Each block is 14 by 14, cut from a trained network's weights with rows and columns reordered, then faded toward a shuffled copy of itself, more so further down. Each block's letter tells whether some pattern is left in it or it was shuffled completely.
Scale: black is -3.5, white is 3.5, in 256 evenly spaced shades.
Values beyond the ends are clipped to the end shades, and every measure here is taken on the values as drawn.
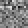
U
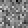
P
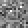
P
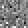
P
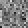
U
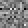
U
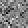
P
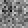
U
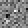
U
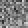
U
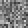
P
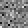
P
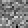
P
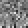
U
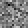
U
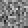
P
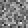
P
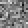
P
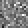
P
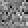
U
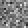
P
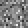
P
